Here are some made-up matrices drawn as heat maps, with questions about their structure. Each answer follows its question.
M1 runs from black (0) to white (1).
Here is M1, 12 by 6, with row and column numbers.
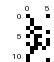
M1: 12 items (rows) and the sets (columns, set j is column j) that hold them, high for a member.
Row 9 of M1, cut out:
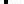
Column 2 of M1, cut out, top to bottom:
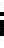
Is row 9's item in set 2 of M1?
yes
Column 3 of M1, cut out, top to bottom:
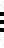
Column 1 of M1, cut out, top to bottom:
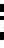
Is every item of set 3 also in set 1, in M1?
no
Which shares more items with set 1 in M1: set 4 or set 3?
set 4
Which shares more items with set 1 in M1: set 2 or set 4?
set 4
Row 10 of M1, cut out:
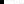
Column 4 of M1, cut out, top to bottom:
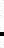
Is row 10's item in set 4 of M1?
yes
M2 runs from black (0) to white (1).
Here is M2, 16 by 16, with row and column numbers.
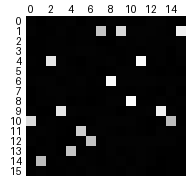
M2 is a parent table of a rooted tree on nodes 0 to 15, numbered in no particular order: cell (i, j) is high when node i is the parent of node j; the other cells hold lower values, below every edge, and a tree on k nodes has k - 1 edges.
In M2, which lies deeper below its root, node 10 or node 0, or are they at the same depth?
node 0
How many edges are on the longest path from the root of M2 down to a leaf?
10
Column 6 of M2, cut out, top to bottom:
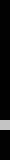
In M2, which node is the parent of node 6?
12
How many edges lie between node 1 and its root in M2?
5
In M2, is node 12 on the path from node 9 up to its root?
yes
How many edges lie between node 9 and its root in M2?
6
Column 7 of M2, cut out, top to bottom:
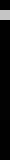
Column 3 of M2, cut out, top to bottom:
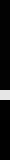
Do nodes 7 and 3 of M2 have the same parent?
no
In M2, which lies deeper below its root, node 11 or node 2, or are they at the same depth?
the same depth
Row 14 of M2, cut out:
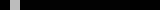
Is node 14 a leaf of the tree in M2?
no
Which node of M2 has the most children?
1
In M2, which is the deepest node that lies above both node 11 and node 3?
9
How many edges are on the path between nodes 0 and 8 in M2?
2
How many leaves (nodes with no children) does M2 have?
6
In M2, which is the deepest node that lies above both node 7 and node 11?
1
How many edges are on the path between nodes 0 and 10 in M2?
1
